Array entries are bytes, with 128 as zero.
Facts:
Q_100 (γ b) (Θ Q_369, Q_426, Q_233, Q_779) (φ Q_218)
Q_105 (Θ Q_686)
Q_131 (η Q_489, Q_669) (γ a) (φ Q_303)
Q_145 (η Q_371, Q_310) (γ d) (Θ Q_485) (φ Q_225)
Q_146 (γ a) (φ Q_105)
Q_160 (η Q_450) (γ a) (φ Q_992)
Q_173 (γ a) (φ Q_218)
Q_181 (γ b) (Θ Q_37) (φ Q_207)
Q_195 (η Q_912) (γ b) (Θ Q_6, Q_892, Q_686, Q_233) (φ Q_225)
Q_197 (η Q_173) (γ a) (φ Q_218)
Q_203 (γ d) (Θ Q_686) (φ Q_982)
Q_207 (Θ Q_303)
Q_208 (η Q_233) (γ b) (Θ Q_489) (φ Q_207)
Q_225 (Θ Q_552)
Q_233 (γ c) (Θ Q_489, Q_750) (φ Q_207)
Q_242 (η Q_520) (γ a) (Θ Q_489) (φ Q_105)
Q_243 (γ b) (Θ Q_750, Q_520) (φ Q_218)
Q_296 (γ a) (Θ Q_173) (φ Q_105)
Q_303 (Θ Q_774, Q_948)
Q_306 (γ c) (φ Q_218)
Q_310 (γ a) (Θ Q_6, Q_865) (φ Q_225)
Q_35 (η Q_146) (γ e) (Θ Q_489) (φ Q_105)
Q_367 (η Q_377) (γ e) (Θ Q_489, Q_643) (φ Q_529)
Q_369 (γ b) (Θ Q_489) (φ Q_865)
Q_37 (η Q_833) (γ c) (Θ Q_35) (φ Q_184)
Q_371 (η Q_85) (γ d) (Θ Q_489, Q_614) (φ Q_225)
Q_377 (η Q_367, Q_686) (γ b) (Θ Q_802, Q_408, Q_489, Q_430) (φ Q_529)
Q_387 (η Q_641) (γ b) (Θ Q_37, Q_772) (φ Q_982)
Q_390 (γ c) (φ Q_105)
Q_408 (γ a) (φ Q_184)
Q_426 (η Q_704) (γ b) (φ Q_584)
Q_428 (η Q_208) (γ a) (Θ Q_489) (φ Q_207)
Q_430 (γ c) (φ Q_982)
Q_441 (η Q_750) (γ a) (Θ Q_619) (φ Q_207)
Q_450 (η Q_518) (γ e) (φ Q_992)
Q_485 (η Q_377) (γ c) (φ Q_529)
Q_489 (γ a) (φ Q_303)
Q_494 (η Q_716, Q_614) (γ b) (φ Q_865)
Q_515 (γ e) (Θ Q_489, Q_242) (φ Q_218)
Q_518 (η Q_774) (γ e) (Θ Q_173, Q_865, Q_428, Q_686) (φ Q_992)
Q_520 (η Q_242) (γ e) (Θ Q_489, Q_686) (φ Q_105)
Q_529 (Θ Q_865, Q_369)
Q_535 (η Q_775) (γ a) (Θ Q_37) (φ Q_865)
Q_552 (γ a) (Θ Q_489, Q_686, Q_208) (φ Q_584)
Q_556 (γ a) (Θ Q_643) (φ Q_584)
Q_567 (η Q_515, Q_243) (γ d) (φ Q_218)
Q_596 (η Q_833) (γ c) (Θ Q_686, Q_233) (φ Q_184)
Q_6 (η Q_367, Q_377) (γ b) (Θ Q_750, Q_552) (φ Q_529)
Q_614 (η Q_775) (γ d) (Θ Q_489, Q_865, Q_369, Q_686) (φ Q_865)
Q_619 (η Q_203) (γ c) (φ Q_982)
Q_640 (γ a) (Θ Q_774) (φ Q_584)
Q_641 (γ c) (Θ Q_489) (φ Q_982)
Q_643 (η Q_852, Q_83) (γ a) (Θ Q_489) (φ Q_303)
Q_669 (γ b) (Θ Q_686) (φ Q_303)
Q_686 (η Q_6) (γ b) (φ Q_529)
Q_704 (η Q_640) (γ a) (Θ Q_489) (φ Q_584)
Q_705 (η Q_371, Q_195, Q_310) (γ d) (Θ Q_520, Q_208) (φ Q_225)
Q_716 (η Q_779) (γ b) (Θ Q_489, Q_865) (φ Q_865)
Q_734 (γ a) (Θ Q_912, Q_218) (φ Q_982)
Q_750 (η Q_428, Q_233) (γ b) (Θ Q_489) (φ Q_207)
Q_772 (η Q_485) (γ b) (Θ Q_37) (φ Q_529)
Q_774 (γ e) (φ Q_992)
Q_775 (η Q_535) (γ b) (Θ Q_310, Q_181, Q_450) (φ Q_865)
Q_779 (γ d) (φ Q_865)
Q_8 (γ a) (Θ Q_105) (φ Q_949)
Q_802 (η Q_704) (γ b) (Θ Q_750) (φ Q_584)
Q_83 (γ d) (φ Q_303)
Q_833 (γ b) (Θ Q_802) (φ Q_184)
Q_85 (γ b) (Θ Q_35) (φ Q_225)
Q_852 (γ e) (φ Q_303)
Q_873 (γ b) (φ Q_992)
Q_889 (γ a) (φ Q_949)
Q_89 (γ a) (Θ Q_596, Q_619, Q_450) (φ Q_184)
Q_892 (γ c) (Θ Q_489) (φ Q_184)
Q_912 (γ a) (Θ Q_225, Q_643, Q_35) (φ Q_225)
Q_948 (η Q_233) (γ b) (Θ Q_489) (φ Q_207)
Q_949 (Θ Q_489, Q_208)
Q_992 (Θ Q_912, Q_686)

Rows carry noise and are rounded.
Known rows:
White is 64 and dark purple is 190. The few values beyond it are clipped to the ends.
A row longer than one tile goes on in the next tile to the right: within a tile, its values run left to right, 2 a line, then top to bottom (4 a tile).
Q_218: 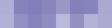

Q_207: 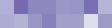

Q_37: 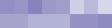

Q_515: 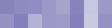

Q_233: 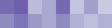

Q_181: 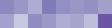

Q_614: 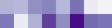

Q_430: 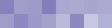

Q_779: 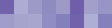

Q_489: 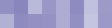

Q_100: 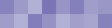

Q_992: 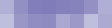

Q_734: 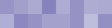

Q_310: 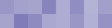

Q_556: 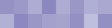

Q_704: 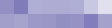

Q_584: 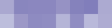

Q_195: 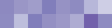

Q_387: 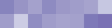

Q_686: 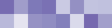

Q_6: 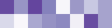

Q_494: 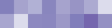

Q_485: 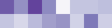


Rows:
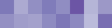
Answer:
Q_203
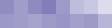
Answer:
Q_596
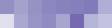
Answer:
Q_865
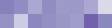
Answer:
Q_802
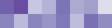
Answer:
Q_948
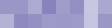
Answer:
Q_552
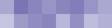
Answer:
Q_949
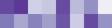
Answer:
Q_208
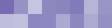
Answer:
Q_369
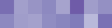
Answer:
Q_83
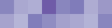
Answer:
Q_669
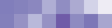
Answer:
Q_520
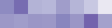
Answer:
Q_242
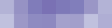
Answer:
Q_105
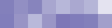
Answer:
Q_450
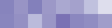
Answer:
Q_518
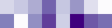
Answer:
Q_775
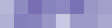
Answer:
Q_225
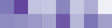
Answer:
Q_428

